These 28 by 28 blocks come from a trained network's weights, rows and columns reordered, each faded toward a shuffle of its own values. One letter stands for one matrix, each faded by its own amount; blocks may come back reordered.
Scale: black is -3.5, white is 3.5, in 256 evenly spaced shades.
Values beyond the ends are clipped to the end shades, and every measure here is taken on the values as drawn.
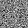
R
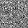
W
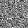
W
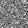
R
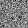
R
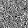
W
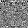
W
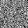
W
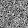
R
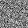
R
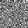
W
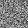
W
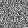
W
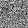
R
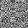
W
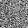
R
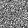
R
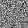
R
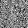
R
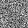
R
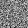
R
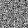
R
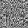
W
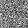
R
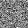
R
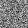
R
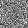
R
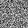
R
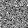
R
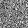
R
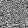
W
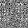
W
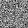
R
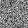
R
